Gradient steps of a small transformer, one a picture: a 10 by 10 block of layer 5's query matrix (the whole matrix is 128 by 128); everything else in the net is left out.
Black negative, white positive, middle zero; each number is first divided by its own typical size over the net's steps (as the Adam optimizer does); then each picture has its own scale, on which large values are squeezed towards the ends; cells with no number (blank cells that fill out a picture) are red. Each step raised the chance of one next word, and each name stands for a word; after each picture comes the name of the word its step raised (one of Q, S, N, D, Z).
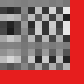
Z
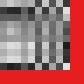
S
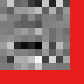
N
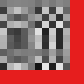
N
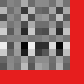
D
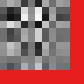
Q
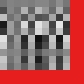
Q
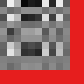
N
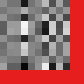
D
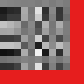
S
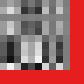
D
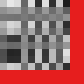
Q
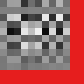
D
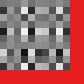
N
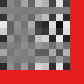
D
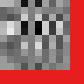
N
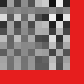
Q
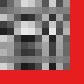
Z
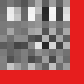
Q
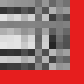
S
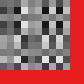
Z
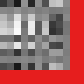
S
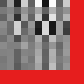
S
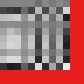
S
